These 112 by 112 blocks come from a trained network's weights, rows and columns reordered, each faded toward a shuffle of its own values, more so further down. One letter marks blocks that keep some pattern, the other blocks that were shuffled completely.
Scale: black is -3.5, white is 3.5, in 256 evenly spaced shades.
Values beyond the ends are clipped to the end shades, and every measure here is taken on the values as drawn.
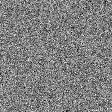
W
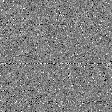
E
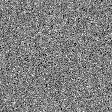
W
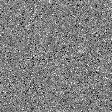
E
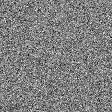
W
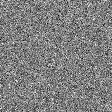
W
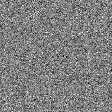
E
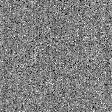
E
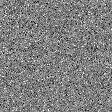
W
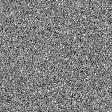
W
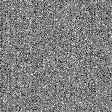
E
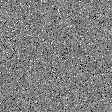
W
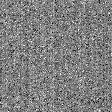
E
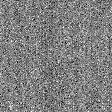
E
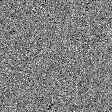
W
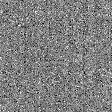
E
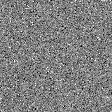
W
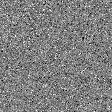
W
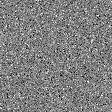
W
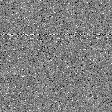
E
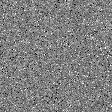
W
